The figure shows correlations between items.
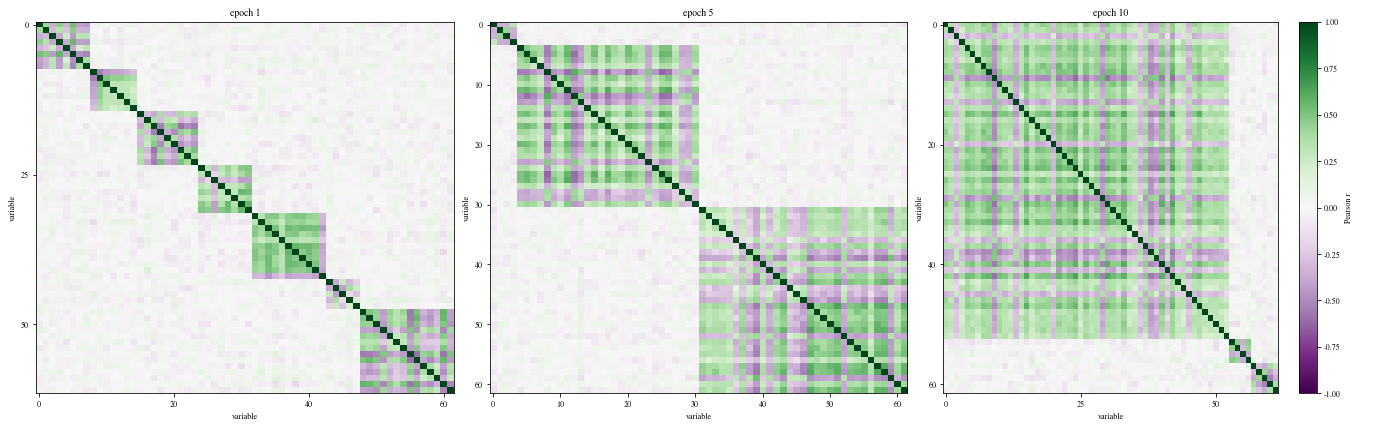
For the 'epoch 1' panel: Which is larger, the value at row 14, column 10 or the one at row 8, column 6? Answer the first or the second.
the first
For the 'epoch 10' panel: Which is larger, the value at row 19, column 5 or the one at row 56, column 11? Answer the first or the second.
the first
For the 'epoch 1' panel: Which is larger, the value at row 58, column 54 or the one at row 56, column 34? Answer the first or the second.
the second
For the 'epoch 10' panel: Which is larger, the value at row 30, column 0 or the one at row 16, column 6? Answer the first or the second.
the first
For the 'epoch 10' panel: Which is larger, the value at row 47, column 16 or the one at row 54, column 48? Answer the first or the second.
the first
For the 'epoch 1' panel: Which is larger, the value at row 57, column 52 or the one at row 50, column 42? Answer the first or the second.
the second
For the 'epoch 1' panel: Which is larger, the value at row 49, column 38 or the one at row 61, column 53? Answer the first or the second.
the first
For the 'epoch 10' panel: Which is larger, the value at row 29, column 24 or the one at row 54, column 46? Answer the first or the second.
the second
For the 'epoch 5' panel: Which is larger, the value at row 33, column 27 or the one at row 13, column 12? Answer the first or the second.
the second
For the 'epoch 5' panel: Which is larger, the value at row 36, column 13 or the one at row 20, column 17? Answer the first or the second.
the second
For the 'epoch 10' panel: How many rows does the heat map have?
62
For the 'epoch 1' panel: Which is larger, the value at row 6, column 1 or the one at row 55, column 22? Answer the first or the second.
the second
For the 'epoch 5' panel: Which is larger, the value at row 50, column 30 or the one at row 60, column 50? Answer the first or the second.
the second
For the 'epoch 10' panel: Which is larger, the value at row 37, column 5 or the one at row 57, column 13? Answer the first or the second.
the first
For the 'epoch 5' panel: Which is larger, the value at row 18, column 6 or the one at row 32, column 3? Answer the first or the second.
the first
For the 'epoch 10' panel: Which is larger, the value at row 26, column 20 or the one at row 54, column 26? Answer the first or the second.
the second
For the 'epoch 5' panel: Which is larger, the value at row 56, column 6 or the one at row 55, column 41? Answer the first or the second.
the first
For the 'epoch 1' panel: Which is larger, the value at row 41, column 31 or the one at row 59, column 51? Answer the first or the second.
the second
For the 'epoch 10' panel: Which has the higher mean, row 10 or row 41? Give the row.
10
